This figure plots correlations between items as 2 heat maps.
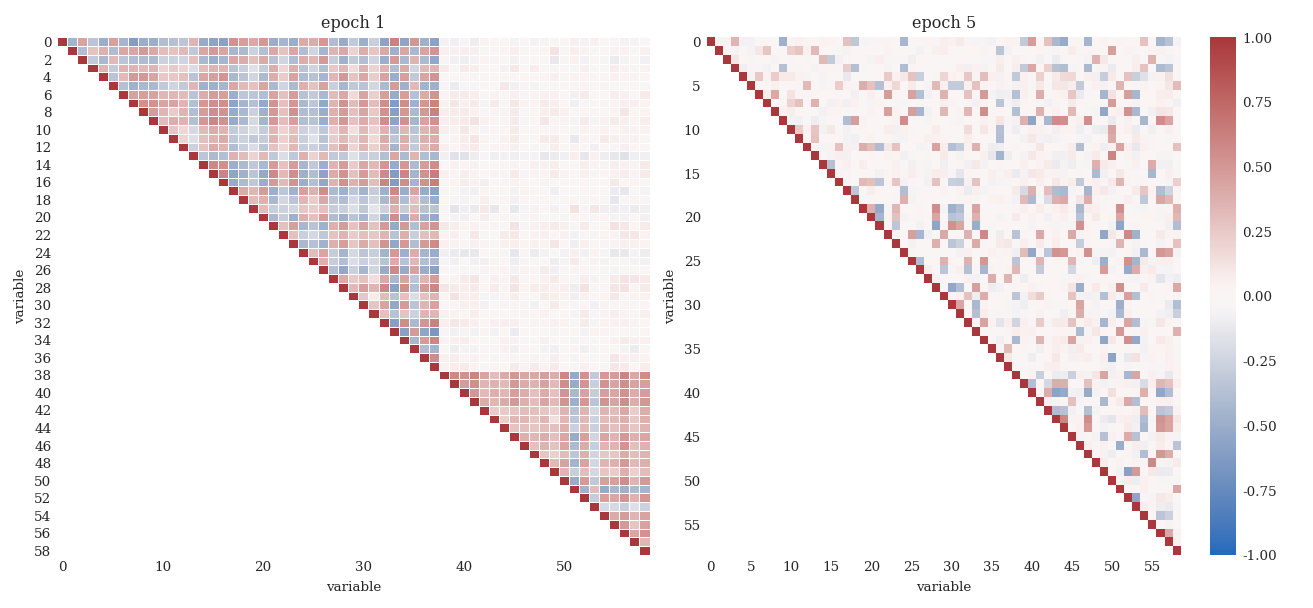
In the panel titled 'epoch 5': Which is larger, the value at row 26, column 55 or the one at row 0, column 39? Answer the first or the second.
the first
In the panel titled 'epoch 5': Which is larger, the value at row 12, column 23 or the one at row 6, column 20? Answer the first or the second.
the first
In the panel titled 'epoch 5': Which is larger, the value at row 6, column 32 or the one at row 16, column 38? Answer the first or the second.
the first
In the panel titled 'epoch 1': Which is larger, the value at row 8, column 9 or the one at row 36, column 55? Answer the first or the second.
the first
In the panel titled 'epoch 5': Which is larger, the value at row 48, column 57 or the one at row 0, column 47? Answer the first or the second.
the first
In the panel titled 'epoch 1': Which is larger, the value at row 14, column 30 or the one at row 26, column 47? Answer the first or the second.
the first
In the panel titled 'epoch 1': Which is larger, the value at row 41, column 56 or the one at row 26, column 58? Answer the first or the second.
the first
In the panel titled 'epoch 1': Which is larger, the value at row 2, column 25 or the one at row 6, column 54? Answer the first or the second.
the first
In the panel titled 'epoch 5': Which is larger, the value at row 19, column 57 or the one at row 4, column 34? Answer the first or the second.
the second
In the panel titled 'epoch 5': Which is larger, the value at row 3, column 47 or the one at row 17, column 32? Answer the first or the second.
the second
